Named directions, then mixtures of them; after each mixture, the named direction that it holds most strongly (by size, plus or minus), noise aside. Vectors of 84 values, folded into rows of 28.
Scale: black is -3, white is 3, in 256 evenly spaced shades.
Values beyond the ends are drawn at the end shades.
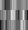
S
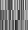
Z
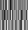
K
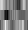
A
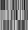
Z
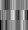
S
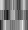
A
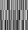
K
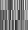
Z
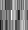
S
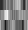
A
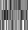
K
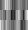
S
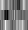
A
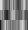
A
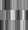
S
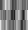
S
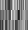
Z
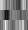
A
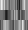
A
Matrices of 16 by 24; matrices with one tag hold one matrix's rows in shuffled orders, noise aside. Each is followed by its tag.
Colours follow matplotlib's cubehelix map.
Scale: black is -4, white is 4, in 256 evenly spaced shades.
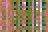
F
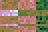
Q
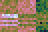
Q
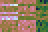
Q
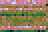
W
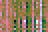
F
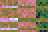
Q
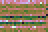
W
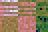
Q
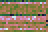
W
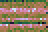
W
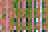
F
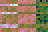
Q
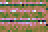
W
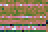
W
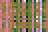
F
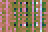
F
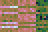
Q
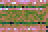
W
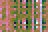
F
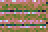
W
